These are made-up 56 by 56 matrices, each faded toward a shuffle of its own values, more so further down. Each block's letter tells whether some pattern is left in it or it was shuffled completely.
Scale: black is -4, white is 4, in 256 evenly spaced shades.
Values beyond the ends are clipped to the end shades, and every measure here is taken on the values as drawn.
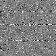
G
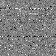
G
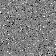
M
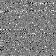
G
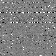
G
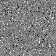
M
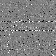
G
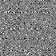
G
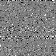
G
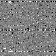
G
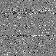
G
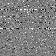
G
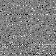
G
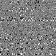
G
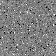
M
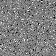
M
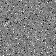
M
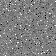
M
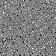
M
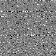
G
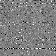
G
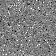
M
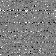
G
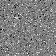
M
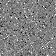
M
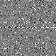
G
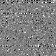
G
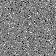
M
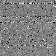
G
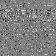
G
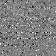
G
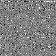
G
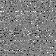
G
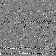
G
